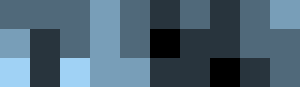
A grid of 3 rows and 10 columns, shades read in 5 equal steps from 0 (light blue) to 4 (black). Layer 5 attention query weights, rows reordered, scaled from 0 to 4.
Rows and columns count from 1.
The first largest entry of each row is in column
6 6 8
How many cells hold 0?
2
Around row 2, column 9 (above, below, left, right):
2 3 3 2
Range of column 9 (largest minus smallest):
1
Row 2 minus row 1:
-1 1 0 0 0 1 1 0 0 1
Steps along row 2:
up down down up up down same down same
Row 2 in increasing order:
1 1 2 2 2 2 3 3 3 4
